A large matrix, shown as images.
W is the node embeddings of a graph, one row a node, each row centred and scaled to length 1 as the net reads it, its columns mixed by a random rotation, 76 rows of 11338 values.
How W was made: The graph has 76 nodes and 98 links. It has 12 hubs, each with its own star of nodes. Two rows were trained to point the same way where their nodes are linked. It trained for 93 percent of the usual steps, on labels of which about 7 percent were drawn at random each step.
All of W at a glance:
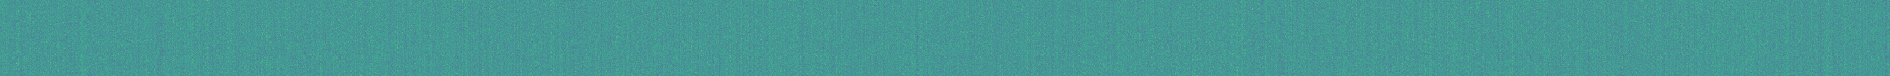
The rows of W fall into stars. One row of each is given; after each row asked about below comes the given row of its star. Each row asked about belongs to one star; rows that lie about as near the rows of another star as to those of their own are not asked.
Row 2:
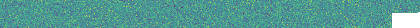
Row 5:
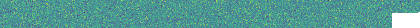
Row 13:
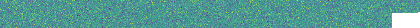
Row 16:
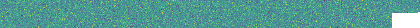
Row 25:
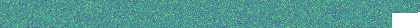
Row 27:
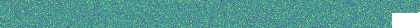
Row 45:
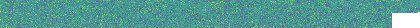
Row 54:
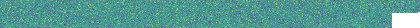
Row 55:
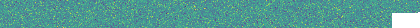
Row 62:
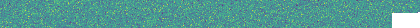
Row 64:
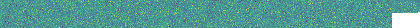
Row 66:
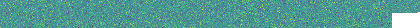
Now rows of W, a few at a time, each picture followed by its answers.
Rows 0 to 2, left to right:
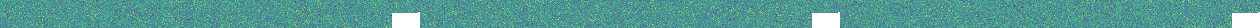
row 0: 25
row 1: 45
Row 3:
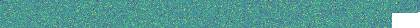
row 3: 25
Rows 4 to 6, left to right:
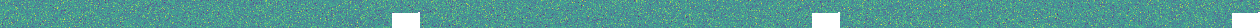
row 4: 55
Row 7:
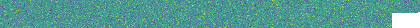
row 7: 2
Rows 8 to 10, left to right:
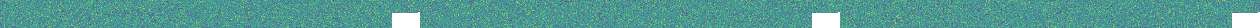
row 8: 25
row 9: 5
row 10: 45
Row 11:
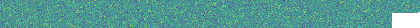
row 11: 13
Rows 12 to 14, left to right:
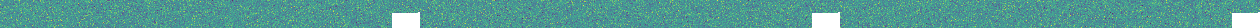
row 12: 16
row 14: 27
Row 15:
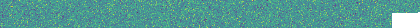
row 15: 2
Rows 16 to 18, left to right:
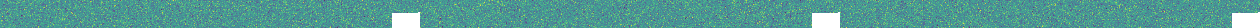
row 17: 27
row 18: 13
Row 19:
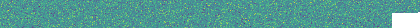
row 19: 55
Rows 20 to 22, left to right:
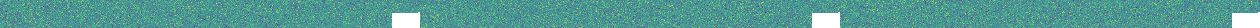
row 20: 62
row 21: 66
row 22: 5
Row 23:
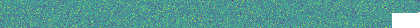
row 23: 54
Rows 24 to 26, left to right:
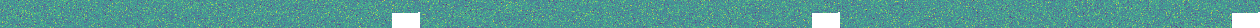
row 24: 62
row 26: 2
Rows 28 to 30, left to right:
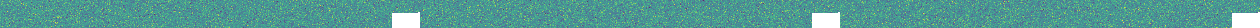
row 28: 45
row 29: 62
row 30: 55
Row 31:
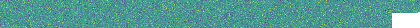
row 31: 27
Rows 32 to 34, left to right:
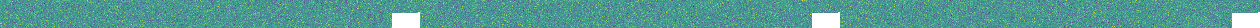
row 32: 16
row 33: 45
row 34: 62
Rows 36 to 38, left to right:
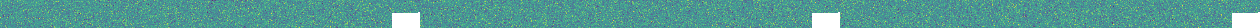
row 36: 64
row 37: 64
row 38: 13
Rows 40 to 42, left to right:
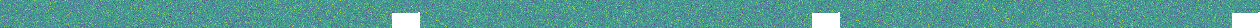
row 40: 2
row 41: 16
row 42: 13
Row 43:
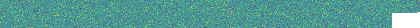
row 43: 62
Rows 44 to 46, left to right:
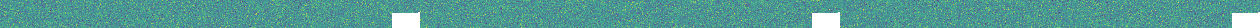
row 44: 25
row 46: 16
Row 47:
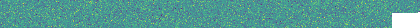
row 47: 25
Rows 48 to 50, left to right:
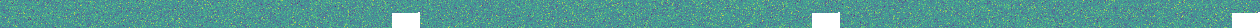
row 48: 25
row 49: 2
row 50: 54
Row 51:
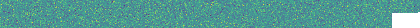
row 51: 45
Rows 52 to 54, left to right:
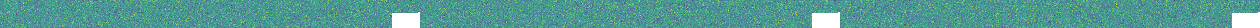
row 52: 25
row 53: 62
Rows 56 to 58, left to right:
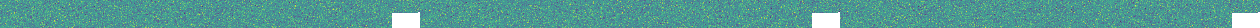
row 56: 66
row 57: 66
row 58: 66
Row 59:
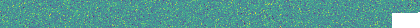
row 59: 55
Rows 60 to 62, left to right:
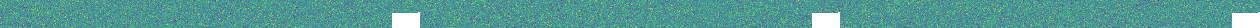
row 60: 5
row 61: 45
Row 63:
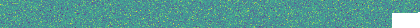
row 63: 13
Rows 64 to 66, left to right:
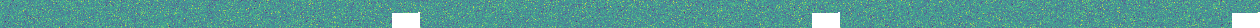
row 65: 27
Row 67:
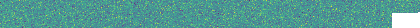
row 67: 66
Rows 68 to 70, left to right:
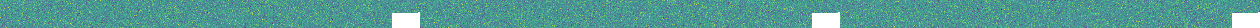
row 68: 13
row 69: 2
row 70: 16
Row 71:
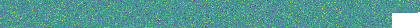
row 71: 66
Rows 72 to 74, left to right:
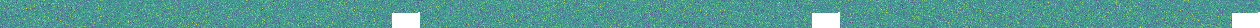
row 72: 13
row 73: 27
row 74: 2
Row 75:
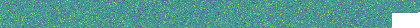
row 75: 55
